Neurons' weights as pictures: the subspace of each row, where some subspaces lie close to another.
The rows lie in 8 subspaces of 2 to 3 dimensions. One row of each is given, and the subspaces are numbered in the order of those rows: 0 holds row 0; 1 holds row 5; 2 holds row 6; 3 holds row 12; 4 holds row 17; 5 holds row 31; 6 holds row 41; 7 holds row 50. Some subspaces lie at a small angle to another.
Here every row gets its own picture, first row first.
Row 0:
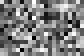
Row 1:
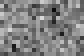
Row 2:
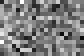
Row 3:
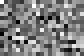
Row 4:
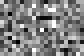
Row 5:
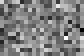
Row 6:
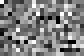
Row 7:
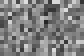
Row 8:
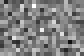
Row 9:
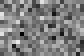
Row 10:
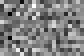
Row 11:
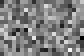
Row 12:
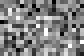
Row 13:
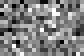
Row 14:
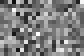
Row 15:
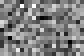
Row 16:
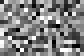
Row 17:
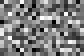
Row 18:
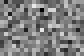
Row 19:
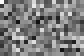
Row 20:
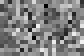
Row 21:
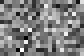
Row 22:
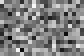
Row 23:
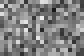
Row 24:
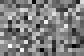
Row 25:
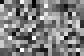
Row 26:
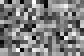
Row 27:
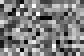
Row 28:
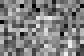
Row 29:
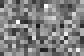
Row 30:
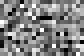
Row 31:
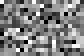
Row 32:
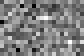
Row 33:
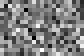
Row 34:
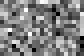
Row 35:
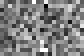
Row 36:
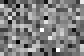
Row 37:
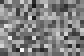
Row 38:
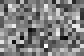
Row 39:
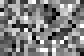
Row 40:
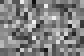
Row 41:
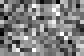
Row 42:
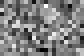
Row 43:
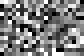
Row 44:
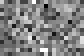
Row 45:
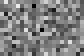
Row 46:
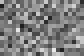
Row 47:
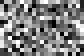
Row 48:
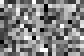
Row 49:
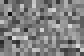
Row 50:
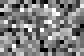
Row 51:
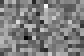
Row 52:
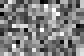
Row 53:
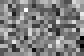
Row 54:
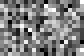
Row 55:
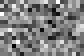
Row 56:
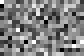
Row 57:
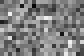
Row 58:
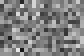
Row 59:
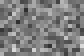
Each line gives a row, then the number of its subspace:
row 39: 6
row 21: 4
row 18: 5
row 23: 1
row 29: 1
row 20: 0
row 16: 5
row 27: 3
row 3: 2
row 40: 0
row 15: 3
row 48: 7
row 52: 6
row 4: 4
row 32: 3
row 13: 7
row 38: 1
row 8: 5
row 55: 7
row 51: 7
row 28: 3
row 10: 4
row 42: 6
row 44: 6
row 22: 4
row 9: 7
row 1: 6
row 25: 0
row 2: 6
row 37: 0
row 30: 3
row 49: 5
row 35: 7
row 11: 1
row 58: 4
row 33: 1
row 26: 0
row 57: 3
